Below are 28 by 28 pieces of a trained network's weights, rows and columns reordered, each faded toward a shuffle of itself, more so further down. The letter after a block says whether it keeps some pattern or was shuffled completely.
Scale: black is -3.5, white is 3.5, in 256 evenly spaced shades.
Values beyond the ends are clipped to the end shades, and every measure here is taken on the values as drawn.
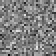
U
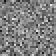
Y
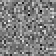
U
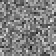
Y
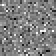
Y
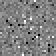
Y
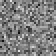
Y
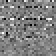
U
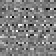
U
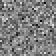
Y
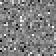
Y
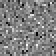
Y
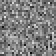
Y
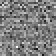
U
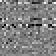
U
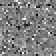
Y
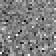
Y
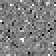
Y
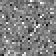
Y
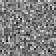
Y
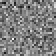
U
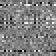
U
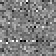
U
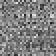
U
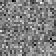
Y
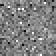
Y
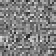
U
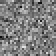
Y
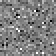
Y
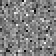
Y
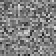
U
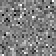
Y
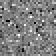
Y
